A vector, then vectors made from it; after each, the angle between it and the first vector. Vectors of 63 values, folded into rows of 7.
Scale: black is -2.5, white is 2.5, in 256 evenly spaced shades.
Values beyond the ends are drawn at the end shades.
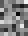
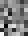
orthogonal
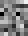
nearly parallel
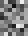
partly aligned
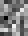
partly opposed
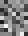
orthogonal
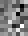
partly aligned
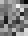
partly opposed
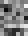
orthogonal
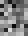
partly aligned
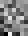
orthogonal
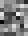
nearly opposite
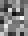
orthogonal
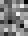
nearly opposite
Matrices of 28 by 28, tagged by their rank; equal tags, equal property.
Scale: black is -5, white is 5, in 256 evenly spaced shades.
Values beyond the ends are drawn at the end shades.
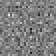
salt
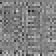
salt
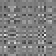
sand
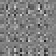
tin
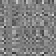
tin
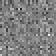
salt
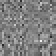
salt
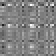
sand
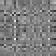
tin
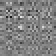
tin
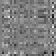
tin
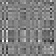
sand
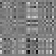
sand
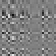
sand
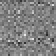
salt
